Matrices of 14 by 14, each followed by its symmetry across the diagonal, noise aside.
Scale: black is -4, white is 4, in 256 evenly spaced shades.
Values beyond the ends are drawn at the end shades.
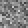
neither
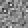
symmetric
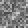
symmetric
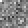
symmetric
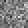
neither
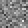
neither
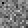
symmetric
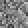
neither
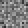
symmetric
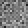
symmetric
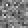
neither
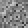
symmetric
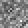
symmetric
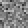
neither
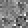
symmetric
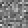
neither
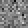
neither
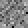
symmetric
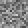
neither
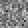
neither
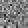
neither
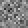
symmetric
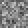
symmetric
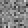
neither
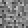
neither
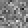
neither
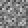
symmetric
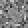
symmetric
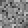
symmetric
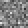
neither
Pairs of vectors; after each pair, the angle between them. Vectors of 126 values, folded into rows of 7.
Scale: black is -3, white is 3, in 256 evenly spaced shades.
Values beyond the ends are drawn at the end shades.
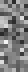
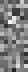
partly opposed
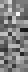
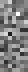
nearly parallel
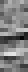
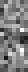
partly aligned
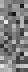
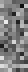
nearly parallel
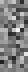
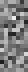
nearly parallel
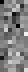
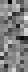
partly aligned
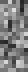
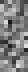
nearly parallel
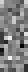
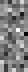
partly opposed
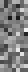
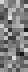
partly opposed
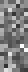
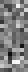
partly opposed
